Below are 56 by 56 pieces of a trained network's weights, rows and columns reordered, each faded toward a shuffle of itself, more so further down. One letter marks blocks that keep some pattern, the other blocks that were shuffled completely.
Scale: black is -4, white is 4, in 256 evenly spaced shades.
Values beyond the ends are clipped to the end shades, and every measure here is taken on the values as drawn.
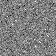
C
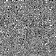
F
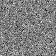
C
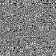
F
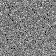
C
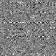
F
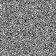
C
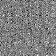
F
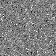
C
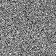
C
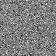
C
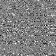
F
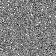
C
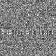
F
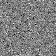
C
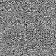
F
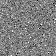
C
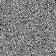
C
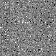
F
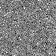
C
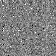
F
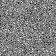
C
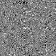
F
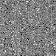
F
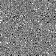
F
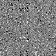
F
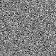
F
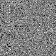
F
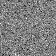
C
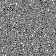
C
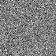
C
